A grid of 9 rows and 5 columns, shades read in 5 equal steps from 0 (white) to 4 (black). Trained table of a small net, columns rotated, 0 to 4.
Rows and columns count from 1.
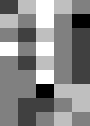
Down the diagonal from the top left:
3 2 1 2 3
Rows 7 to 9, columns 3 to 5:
4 1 1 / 3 2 1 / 2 1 2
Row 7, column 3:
4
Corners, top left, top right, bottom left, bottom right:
3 2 2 2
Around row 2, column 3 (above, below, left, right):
0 1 2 2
